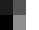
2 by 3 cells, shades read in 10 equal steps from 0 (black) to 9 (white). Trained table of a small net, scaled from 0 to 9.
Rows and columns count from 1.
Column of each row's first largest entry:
3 3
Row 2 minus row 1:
-1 2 0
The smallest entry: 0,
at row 2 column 1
